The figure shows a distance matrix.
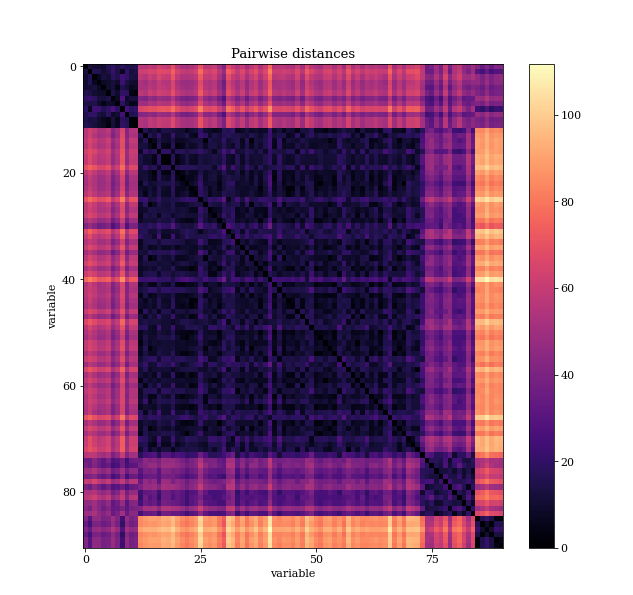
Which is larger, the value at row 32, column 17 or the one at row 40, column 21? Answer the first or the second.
the second
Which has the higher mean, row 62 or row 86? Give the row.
86
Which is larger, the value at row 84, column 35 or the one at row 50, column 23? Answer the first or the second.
the first
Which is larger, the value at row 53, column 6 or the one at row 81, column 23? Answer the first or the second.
the first
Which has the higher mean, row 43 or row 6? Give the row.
6
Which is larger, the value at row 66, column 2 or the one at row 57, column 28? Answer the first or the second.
the first
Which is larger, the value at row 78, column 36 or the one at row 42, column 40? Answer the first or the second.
the first
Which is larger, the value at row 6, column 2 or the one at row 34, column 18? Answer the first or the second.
the first
